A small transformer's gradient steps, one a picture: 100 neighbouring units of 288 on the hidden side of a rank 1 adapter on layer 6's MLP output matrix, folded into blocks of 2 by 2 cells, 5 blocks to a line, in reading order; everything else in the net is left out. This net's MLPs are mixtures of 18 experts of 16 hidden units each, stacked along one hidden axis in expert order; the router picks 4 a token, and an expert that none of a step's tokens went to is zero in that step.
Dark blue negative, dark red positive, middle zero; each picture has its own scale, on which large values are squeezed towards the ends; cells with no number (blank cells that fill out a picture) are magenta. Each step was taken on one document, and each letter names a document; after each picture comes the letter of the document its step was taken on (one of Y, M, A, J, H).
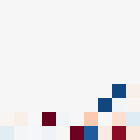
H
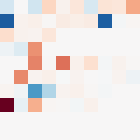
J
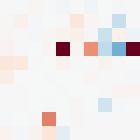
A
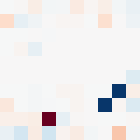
H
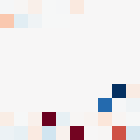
H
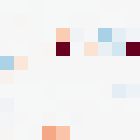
A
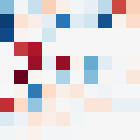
J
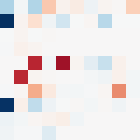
J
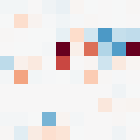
A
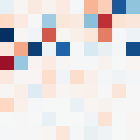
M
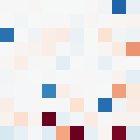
H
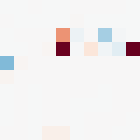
A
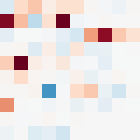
M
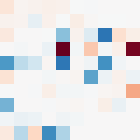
A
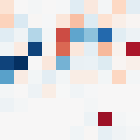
M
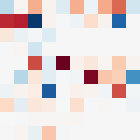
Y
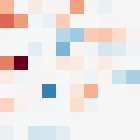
M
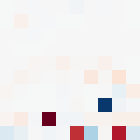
H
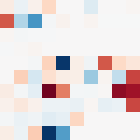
Y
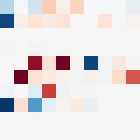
J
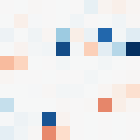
A
